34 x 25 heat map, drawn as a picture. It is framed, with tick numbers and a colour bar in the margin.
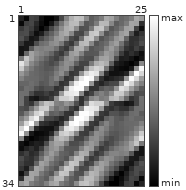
Average level on the scale: 40%. Ninth with the highest average: centre. Symmetry: a half turn. Grain: diagonal, up to the right. Roughest part: centre.
